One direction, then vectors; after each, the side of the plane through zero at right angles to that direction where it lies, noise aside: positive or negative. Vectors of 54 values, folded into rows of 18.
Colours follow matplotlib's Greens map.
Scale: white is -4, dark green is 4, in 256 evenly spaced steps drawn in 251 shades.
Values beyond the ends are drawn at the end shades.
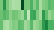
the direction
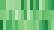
positive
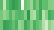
negative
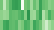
negative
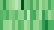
positive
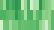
negative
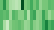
positive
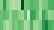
positive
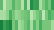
negative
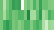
negative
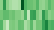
positive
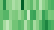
positive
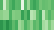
negative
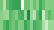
negative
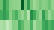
positive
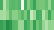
negative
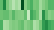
positive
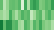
negative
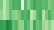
negative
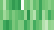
negative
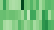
positive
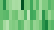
positive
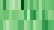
positive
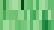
positive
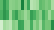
positive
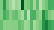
positive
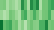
positive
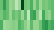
positive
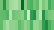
positive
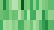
positive
